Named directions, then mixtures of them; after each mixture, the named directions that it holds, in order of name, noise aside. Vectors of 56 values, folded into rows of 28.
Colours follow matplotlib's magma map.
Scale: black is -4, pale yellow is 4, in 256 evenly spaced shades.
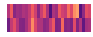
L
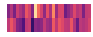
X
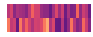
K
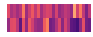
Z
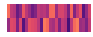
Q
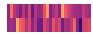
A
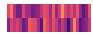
A, L, Q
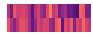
L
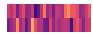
K, L, X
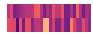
K, Q, X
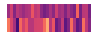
K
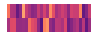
Q, Z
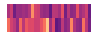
K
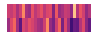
Z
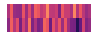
A, X, Z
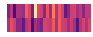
X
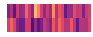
X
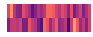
A, Q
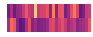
L, X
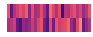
A, K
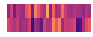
A, X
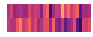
A, K, L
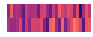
L, Z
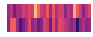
L, X, Z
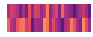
A, K, L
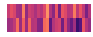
A, Z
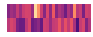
X, Z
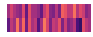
A, Z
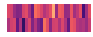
Q, X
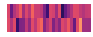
A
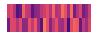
A, Q
